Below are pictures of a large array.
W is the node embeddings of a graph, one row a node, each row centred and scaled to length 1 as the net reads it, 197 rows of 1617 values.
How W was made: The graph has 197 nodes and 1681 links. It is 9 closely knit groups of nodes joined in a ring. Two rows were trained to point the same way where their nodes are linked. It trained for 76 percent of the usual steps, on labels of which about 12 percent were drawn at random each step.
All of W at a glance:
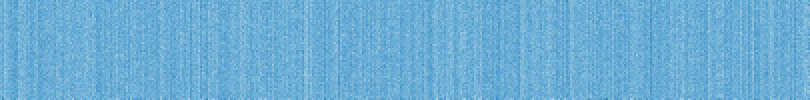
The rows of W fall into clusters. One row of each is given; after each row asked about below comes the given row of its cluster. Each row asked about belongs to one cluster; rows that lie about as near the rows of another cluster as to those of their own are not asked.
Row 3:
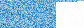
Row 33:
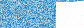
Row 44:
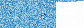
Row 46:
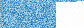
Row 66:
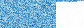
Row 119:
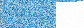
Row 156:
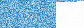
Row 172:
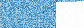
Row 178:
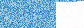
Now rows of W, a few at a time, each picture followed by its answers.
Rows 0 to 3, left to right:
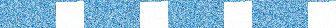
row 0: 156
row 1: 172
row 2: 172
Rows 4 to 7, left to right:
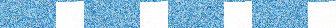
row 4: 33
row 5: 33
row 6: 119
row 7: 46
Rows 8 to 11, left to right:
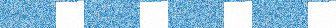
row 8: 3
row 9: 119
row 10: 172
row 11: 3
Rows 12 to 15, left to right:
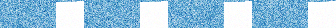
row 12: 172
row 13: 172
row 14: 46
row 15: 44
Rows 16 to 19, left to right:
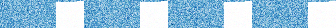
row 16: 44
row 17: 44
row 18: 33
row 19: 3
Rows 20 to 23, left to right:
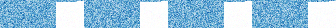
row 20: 46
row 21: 66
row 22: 156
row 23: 66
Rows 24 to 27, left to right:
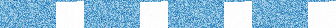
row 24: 66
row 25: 156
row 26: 33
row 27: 178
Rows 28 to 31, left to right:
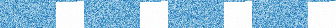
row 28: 66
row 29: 46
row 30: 3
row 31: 119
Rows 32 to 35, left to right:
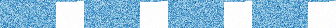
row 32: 66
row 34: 3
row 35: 66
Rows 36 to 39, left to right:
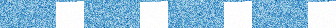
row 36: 119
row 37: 172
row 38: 44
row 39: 119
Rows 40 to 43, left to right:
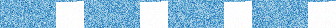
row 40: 178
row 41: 178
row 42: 66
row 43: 44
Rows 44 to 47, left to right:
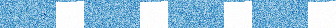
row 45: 172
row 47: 44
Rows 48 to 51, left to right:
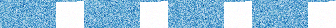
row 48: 172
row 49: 178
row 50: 33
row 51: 46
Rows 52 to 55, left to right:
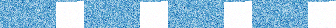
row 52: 172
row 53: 156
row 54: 156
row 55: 66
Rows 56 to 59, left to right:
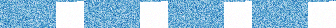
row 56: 33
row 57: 172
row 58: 178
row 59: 156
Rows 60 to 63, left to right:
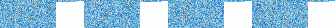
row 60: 44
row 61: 119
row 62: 33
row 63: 44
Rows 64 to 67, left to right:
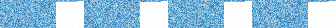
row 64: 66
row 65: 119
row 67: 66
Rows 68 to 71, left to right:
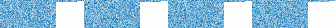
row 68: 156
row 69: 46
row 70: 156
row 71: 66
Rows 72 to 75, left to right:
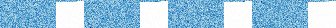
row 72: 66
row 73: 46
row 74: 178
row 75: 172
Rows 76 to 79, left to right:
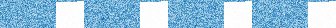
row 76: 33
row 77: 46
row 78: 66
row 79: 119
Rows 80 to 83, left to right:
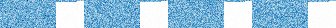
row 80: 46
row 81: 66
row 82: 156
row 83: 3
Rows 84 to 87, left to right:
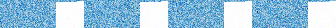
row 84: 156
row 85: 156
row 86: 172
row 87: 66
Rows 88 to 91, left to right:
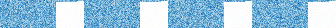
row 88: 3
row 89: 44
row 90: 119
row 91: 66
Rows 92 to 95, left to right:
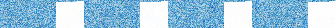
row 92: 33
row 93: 119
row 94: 66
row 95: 119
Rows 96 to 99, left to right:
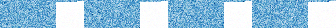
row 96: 156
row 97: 66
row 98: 46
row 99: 3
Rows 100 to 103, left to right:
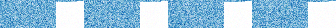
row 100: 44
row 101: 178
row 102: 44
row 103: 44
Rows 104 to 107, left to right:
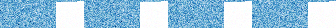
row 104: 172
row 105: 172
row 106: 33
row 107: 156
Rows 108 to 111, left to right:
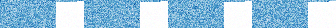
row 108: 119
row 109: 33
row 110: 46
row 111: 3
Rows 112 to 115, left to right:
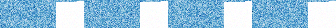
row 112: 3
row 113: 172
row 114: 119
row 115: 3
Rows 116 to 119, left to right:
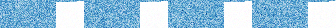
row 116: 44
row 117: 172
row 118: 46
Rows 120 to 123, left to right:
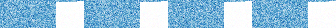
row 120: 119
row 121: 44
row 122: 172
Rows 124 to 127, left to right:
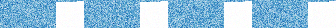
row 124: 33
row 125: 178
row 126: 46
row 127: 156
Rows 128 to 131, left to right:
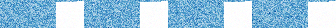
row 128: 66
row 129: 66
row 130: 33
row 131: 119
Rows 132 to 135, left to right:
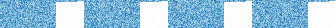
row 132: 156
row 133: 44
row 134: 3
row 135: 66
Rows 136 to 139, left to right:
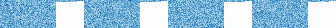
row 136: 44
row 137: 119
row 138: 33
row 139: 156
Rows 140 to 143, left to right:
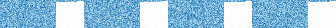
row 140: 156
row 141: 172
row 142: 3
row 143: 119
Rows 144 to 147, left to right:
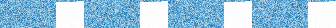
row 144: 33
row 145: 119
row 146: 33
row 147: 119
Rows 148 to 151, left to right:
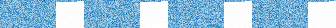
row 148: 156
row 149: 156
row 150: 33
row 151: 33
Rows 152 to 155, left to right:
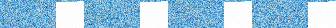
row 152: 172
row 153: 33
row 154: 33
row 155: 46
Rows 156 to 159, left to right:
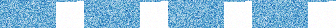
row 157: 46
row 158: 66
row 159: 46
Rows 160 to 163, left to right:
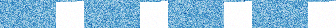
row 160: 172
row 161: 46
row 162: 119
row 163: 66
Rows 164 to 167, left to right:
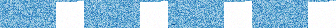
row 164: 3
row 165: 156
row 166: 33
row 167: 178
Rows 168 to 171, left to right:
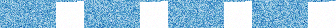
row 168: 178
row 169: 178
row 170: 66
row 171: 44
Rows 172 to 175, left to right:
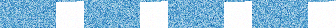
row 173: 119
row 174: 33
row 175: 66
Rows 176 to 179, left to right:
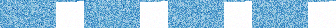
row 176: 119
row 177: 44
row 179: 178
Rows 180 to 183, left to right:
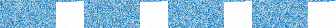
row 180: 44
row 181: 66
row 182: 178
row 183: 119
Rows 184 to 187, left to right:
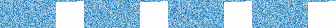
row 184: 66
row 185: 156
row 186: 3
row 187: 178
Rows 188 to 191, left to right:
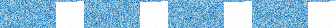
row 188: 178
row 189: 156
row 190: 46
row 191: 3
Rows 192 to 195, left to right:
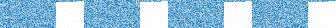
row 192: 33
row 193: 3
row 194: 156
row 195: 33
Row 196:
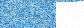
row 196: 119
